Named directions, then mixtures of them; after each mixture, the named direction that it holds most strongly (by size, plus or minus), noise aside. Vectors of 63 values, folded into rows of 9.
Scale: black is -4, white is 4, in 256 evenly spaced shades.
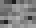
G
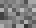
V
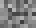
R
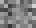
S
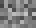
R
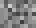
R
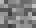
S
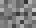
R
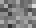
S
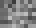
R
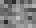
G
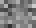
S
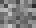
S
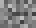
R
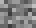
S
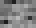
G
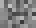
R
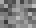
S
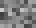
V
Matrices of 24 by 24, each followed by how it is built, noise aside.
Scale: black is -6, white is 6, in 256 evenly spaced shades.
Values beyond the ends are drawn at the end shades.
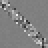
banded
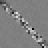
banded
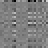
low rank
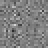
low rank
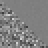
lower triangular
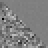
lower triangular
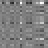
low rank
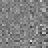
low rank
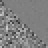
lower triangular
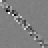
banded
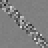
banded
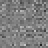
low rank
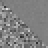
lower triangular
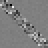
banded
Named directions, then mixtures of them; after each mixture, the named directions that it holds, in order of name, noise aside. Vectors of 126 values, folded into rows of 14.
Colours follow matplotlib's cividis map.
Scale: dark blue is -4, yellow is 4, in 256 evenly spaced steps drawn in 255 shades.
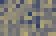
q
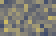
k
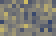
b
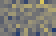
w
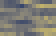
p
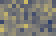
b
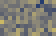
b, w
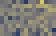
w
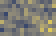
b, p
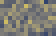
k, w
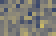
q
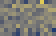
w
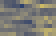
p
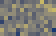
b, w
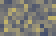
k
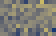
w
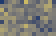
b, q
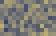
k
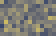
k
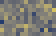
b, w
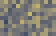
k, q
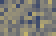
q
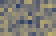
p, q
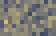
k, q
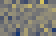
w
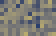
q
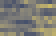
p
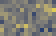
b, w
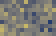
b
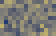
k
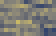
k, p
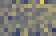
w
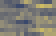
p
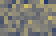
k, w
